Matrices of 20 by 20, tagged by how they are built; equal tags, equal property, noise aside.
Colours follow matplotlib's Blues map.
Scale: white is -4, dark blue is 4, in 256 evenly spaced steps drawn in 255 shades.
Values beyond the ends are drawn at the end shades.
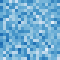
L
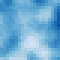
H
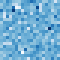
L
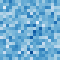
L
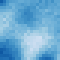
H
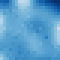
H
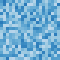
L
